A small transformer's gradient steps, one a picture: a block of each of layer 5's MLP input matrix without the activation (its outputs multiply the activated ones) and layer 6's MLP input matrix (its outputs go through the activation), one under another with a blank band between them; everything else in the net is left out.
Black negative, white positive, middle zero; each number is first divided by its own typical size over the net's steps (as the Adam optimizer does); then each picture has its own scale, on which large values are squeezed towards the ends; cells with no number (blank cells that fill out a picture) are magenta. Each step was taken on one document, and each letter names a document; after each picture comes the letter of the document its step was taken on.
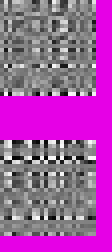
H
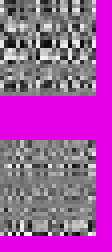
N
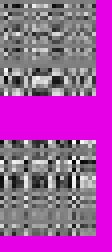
H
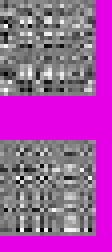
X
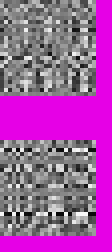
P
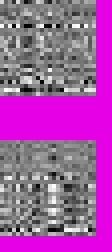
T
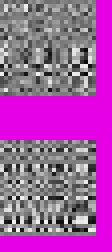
P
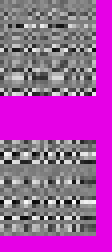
H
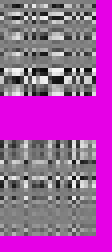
H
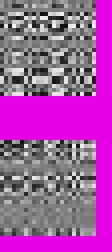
H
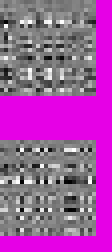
X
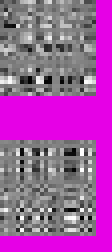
X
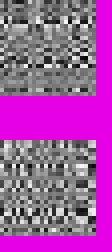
P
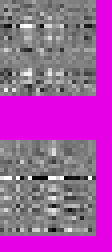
T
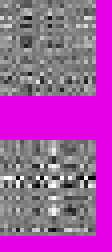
T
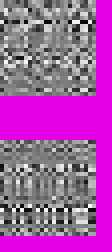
P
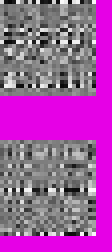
N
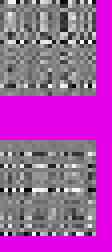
N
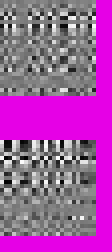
H
